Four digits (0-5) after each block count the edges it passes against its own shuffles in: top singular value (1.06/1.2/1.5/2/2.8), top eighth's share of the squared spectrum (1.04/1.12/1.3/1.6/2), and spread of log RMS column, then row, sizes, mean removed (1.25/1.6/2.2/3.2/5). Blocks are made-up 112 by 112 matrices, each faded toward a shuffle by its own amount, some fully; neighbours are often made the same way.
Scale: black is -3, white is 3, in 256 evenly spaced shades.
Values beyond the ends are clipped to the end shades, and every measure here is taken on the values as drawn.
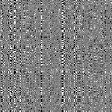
5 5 4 3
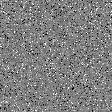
1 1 0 0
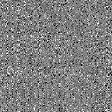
4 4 3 2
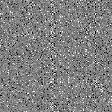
4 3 2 1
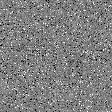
0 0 0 0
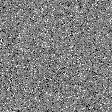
2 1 0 0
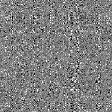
4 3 3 2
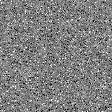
3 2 1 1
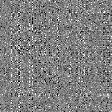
4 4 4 2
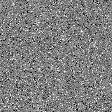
2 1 0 0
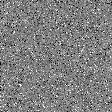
2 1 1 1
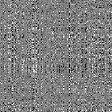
5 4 4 3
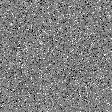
1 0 0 0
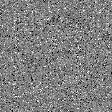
3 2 1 0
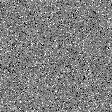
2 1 0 0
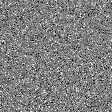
0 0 0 0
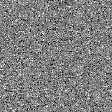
3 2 1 0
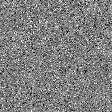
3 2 0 0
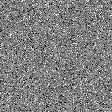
3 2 0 0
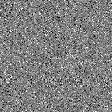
4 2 1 1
